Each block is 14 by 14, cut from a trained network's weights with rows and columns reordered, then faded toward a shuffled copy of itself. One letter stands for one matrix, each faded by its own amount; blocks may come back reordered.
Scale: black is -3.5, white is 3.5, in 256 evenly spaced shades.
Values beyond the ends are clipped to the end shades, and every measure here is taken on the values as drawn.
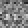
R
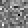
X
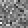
X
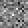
X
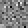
X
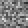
R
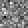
X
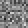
R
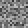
R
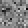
X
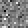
X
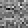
R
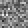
R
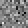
X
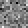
X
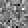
X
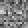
R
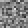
R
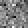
X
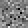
X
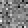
X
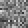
R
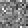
X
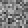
R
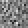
X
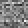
R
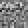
R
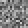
R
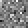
X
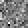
X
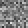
R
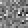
X
